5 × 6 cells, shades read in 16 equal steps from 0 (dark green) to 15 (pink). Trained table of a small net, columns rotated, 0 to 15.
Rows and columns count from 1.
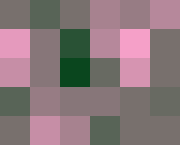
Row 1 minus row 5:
0 -7 -3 5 2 4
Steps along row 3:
down down up up down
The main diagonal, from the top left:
7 8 0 8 7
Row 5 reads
7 12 10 5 7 7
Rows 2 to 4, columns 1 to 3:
14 8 2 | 12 8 0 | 5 9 8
